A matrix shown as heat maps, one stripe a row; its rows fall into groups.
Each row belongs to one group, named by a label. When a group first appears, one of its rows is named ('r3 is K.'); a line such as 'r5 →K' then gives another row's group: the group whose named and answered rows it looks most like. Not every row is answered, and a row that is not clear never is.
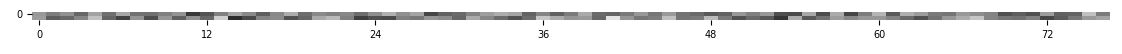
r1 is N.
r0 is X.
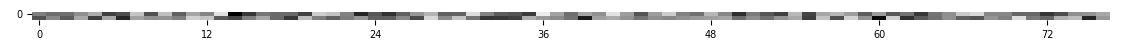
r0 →N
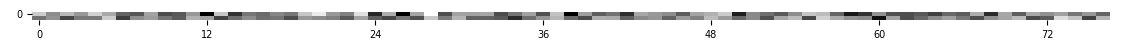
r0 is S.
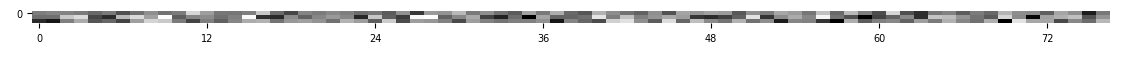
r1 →N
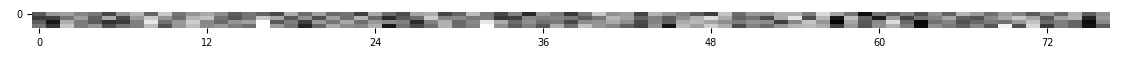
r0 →N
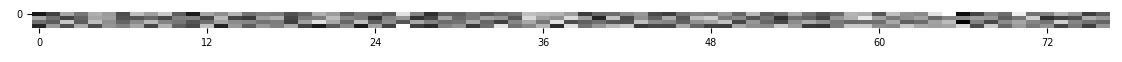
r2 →S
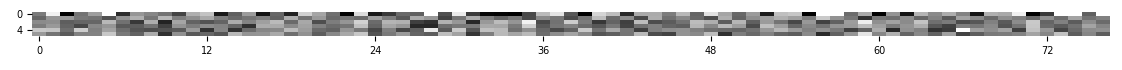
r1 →N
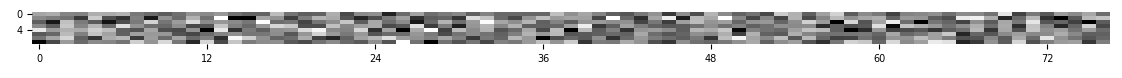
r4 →S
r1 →N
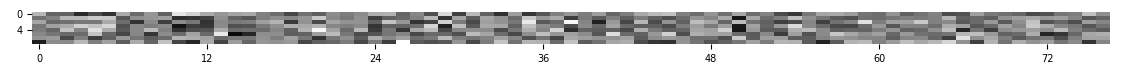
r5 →N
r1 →S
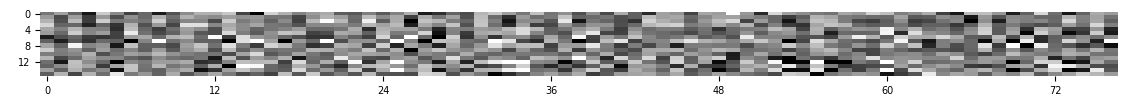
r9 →S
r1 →S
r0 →N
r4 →X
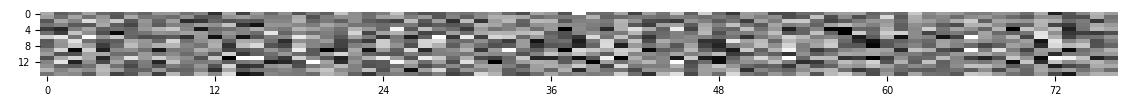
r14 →S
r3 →N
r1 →X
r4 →X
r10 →N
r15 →N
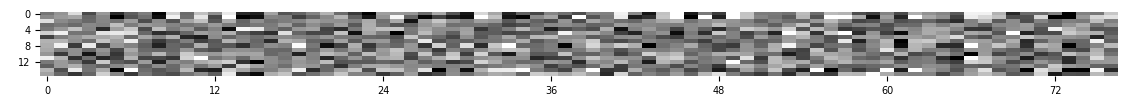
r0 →N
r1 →N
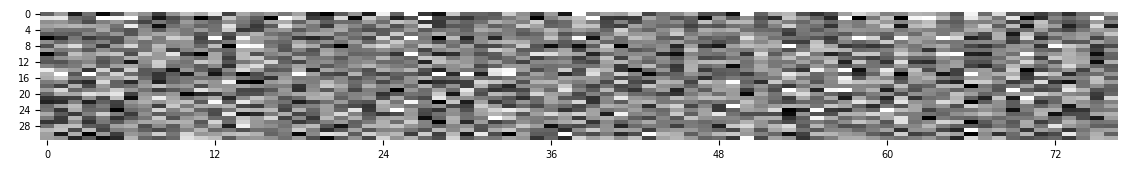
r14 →X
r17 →N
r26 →X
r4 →N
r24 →X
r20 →S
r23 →N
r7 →X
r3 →X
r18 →S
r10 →S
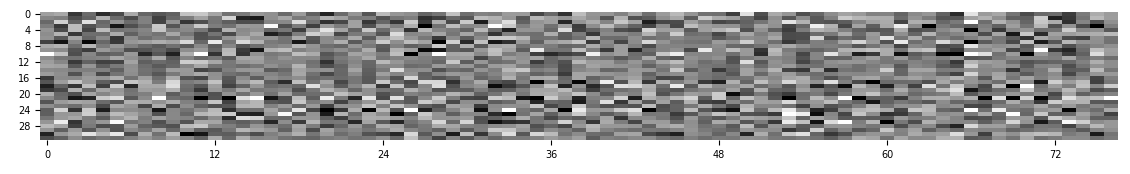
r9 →N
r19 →S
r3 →X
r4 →S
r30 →S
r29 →X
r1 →N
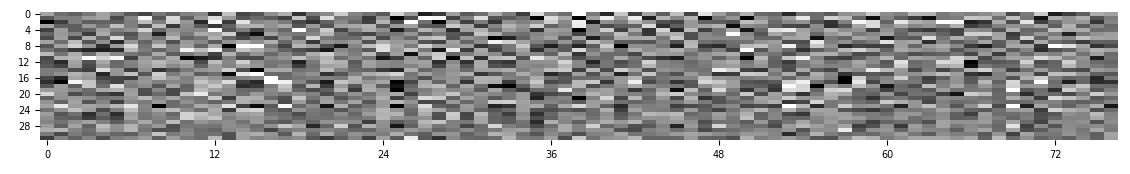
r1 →N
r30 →X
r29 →X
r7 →X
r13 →S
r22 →X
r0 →N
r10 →S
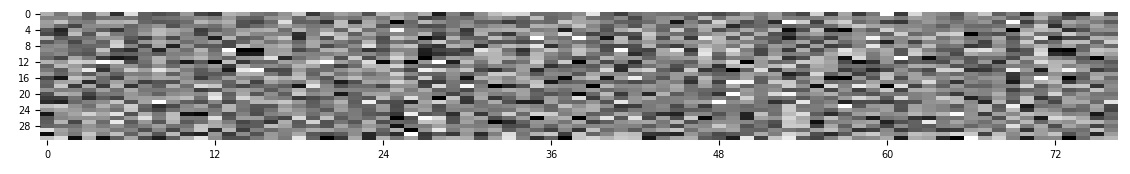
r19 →X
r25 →S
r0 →X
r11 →X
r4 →X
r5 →S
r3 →N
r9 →N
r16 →X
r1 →N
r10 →N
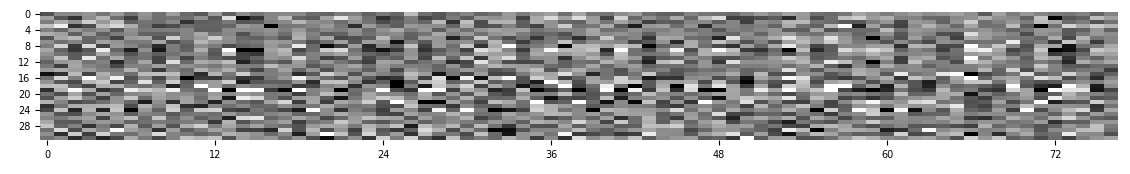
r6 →N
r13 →X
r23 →S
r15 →S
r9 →N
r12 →N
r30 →S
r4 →X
